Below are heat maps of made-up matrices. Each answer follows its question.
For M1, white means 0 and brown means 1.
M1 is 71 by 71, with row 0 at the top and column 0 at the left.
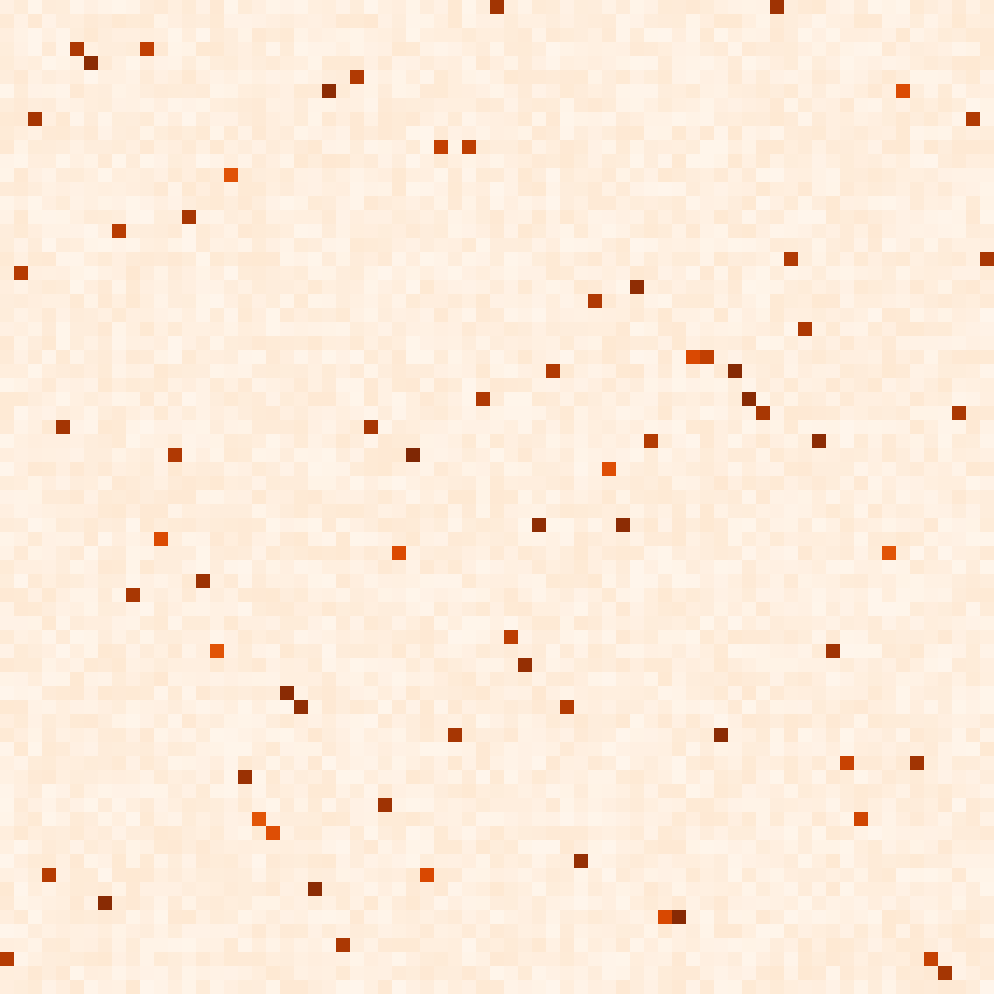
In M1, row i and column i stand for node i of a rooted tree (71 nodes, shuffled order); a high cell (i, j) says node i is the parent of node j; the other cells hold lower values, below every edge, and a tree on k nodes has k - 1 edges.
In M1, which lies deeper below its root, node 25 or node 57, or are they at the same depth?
node 57
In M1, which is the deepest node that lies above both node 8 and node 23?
30
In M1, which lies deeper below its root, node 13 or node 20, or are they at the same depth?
node 13
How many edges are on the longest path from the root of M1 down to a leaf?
11
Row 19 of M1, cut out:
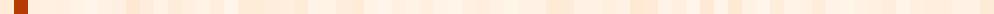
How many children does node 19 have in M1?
1
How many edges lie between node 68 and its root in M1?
6
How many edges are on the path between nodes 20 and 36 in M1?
2
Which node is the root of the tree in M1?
62
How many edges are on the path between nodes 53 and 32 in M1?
5
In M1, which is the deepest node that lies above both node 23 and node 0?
30
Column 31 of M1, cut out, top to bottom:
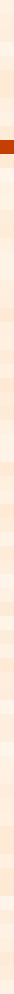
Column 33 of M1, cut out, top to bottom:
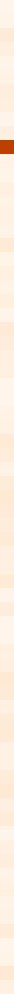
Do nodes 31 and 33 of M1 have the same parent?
yes
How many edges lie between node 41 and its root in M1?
6
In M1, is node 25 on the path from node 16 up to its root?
no
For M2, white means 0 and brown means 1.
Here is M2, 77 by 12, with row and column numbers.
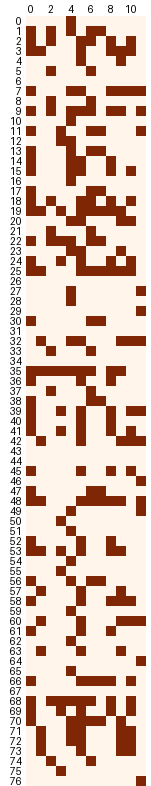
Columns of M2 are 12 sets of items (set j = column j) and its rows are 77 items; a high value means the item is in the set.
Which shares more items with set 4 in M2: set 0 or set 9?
set 0
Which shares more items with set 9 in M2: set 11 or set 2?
set 11
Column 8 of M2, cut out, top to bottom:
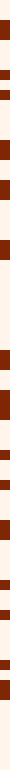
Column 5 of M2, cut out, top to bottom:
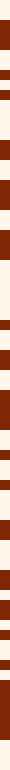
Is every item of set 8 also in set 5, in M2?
yes
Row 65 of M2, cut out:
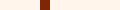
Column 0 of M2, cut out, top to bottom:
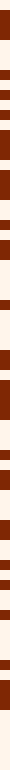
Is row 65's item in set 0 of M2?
no
